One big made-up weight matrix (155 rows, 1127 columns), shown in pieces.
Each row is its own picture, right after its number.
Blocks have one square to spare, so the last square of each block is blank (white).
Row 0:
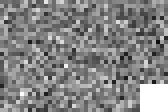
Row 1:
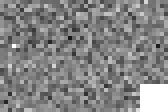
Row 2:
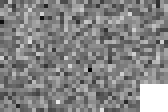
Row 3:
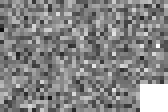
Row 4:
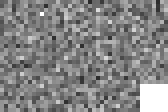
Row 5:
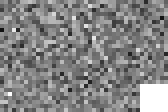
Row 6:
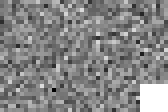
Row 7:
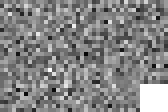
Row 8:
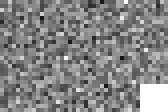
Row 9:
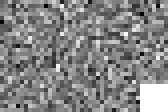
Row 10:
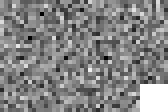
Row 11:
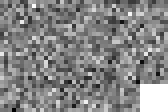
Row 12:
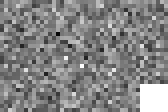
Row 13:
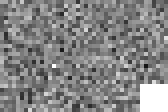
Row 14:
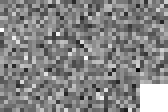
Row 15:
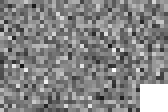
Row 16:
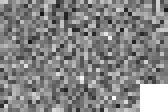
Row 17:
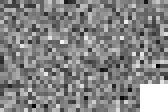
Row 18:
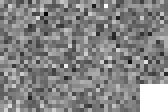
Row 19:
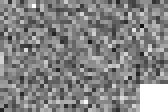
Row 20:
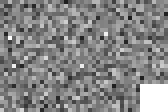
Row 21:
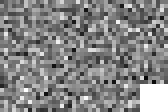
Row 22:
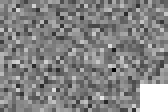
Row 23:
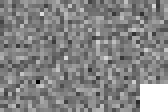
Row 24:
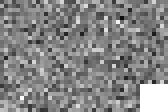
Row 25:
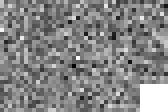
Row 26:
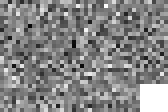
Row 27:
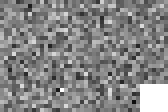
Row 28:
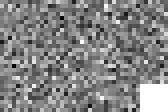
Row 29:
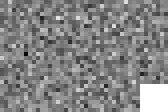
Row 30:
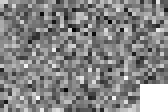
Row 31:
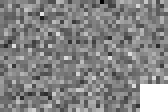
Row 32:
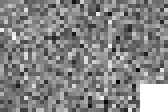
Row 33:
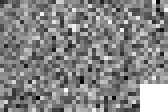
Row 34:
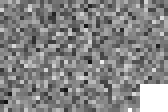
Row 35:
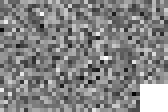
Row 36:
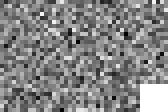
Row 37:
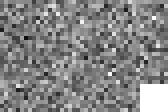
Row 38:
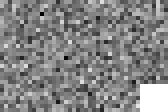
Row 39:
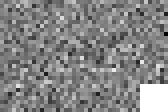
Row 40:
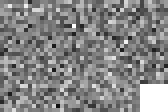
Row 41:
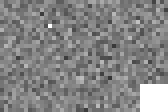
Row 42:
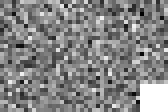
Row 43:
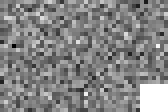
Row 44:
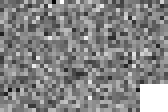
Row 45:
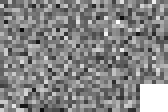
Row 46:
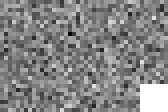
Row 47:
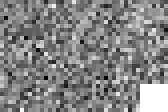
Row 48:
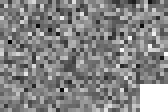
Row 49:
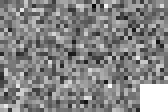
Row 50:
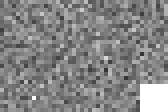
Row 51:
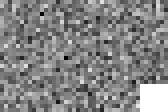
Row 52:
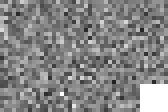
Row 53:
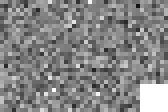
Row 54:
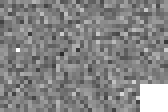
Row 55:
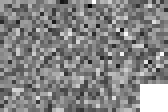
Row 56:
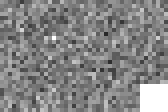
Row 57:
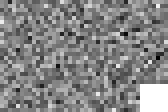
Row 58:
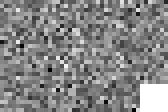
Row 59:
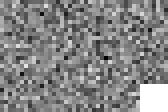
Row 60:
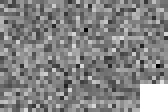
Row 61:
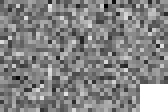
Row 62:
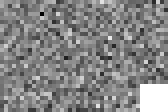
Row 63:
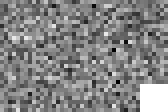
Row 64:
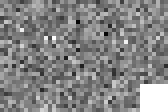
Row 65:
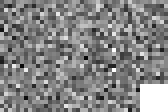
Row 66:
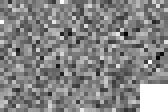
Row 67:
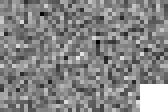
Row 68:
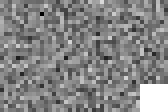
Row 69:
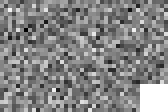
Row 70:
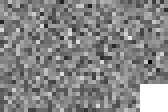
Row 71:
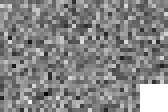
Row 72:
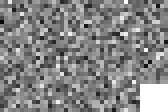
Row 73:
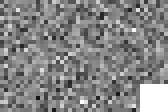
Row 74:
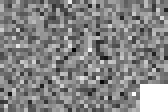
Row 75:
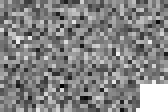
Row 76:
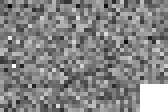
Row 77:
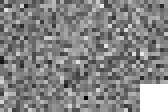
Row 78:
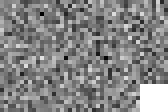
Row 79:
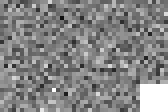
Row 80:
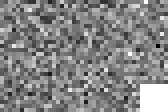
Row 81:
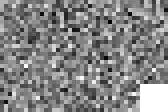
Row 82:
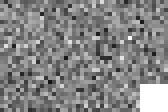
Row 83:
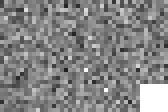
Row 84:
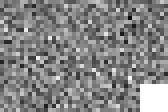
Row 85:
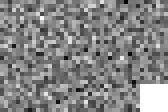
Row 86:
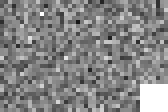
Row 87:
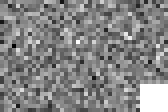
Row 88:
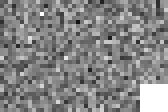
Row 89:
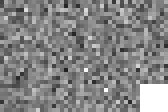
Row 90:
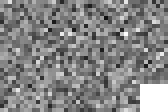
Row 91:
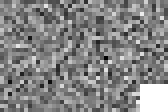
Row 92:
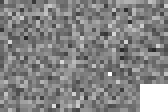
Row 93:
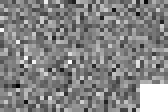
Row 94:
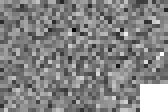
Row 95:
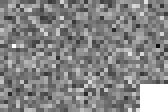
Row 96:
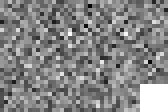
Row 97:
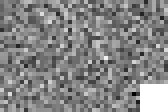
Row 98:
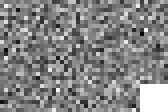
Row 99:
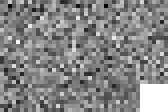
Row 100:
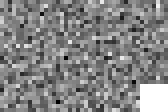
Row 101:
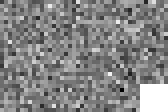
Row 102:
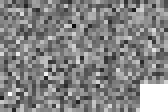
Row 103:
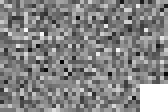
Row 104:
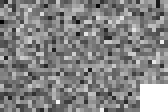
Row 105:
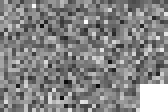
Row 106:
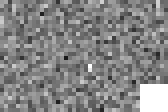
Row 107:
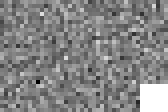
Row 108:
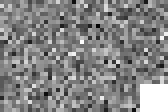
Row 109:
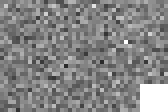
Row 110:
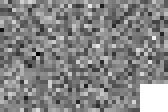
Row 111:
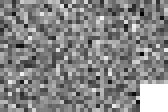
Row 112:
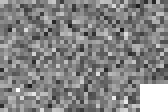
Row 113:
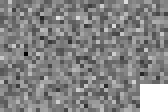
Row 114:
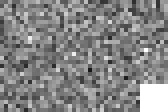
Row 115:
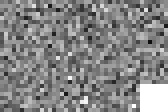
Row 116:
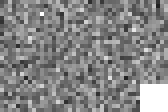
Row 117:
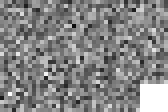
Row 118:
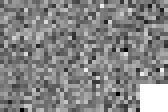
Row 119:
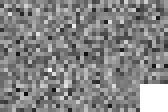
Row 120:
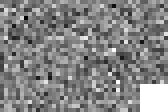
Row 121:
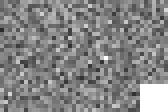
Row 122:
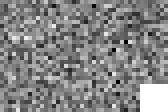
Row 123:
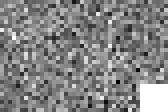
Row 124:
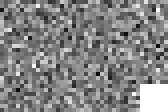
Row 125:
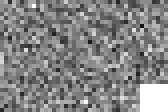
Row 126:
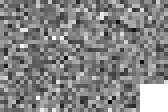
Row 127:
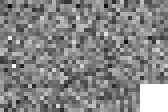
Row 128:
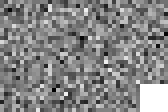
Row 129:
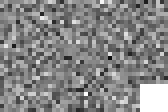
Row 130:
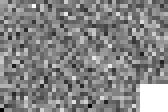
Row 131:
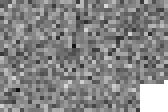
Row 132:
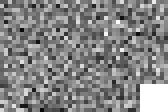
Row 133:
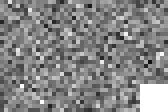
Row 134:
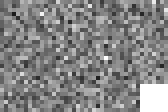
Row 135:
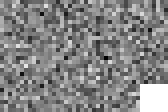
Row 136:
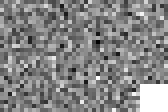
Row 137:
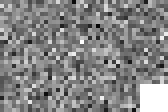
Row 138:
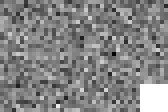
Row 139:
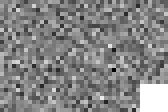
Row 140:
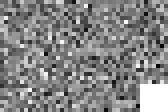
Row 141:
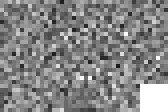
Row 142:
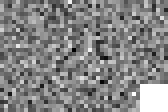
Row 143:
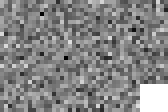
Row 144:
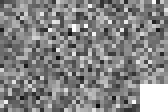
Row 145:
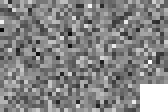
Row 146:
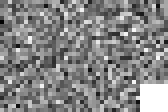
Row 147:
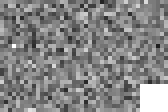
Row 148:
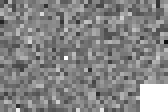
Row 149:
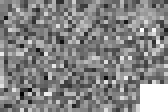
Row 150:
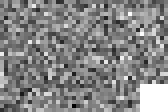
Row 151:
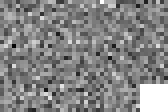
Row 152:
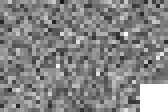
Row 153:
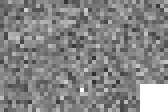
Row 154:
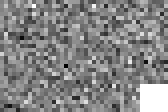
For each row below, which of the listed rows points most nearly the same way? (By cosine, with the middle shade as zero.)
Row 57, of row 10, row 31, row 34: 10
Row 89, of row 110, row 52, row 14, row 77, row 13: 14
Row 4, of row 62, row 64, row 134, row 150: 134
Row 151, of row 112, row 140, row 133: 112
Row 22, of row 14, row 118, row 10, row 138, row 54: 14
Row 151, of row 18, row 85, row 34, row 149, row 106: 85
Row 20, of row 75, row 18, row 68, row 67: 75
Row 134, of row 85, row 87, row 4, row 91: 4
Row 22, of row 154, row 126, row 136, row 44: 154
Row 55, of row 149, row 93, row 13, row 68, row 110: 68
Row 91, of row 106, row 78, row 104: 78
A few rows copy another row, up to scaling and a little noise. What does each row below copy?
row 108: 137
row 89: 83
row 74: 142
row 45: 132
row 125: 19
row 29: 113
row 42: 111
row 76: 127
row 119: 7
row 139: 22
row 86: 88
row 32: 123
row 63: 122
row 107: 23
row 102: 117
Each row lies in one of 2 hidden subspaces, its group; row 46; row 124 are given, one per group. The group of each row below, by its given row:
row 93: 46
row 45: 46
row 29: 124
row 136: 124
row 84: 46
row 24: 46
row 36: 124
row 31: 124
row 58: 46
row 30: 124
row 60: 46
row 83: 46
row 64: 46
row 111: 124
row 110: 124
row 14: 46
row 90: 124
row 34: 124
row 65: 46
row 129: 124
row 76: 46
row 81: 124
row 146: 124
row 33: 124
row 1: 124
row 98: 46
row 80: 124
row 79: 46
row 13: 46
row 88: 124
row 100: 124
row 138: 46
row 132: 46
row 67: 124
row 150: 46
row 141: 124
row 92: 46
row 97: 124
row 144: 124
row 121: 124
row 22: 46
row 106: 124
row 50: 124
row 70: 124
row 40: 46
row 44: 46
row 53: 46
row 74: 124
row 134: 124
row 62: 124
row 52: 46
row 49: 46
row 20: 46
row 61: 46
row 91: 124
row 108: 46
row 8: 124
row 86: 124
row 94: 124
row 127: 46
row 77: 46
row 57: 124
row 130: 46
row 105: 46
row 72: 124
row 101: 46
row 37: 46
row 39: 46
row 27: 124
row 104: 124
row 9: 124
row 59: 124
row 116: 124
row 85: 124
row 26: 46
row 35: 124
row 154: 46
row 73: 46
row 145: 124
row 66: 124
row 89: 46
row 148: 124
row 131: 46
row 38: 124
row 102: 46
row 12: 46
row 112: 124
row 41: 124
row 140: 46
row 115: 46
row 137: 46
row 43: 124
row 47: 46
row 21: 46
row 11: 46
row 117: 46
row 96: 124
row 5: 124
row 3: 46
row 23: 124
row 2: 124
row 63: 46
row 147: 124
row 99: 46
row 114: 124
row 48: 46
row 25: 46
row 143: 124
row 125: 46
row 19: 46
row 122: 46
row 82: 124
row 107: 124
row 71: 46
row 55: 124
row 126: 46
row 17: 46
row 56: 46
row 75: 46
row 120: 46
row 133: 124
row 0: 46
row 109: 46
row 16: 124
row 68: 124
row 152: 124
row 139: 46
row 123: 46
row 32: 46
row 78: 124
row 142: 124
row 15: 46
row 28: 46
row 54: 124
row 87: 124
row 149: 46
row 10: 124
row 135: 124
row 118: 46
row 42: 124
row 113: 124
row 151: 124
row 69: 46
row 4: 124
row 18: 46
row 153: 46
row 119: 46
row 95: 124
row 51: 124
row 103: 46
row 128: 46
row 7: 46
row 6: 124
